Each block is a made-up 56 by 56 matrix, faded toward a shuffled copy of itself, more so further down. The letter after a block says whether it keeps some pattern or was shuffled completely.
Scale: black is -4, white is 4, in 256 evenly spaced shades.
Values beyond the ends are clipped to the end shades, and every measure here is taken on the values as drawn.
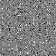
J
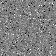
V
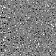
J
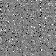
J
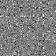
J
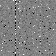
J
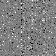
J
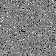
V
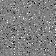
J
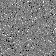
V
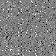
J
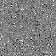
J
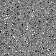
V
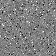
V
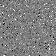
V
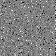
J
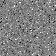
V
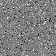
V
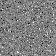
V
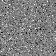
V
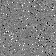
V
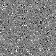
J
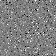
V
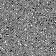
V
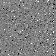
J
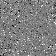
V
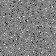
V
